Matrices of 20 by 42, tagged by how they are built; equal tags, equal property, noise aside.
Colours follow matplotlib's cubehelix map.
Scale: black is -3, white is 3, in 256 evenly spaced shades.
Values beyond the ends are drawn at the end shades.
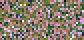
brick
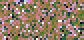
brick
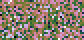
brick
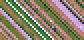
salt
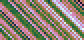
salt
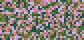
brick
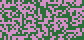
brick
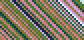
salt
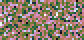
brick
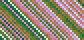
salt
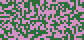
brick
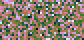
brick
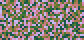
brick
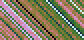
salt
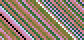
salt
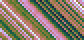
salt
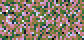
brick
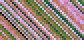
salt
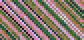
salt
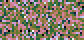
brick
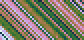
salt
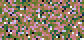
brick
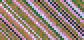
salt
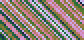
salt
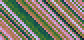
salt
